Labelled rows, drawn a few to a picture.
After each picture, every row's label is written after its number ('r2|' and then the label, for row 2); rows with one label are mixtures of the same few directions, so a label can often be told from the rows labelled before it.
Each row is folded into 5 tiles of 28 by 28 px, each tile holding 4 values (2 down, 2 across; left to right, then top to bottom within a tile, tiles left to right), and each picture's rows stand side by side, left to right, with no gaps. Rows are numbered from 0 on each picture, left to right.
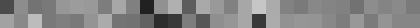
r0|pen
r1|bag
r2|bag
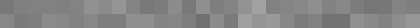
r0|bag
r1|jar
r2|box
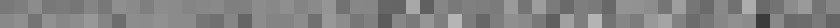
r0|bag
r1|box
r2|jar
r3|pen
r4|pen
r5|pen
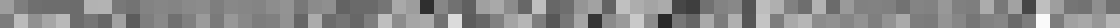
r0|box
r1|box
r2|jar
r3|pen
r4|jar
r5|pen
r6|box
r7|pen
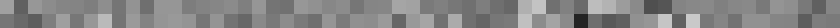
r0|box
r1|box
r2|bag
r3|jar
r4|box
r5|jar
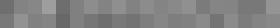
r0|pen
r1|jar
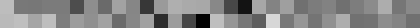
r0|bag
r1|box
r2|box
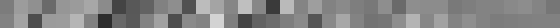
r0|jar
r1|jar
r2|pen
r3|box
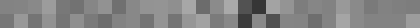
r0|pen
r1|jar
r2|pen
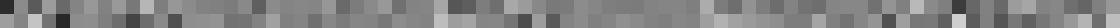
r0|pen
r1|pen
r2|pen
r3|box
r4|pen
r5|bag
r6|bag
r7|box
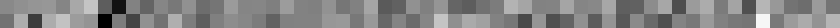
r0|jar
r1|pen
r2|jar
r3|box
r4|pen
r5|pen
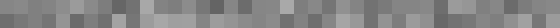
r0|bag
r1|bag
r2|pen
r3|box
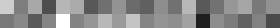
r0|pen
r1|pen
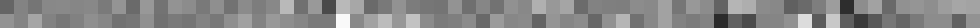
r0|pen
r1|box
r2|pen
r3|bag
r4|box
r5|box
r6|bag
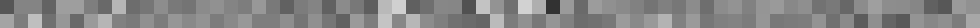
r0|pen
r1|pen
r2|jar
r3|jar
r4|box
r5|bag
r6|box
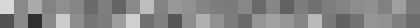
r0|pen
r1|pen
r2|pen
